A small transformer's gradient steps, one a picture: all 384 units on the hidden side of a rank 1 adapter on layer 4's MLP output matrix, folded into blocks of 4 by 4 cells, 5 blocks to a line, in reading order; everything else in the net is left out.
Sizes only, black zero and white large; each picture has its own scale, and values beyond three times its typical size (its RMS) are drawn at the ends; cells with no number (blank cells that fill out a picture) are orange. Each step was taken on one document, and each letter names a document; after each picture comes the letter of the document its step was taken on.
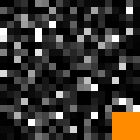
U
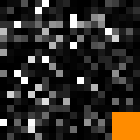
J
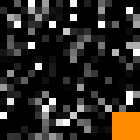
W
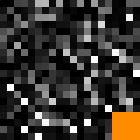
U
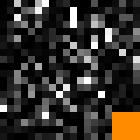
J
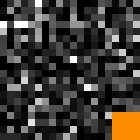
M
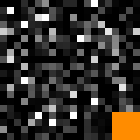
U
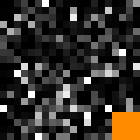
U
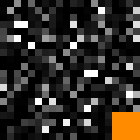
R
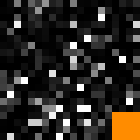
R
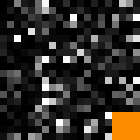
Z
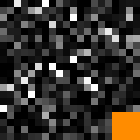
M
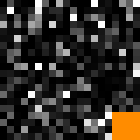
M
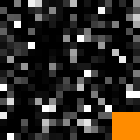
W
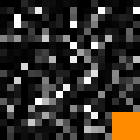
Z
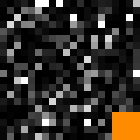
Z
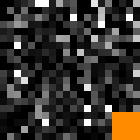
Z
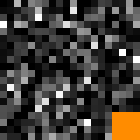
M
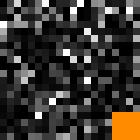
Z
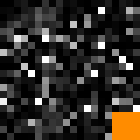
R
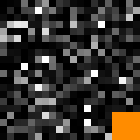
J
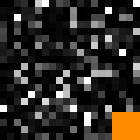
U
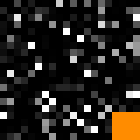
W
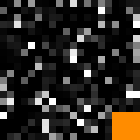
W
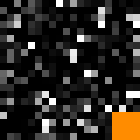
W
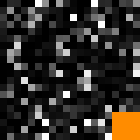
M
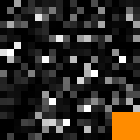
R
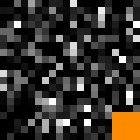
R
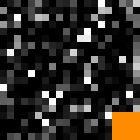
W
